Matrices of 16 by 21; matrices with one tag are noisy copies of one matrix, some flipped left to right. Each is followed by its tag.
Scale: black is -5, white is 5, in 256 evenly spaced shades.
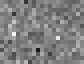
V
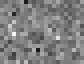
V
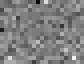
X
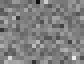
X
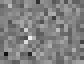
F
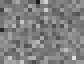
X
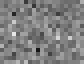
V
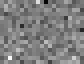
X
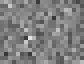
F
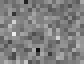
V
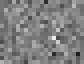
F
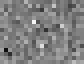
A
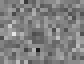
V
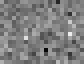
V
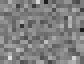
X
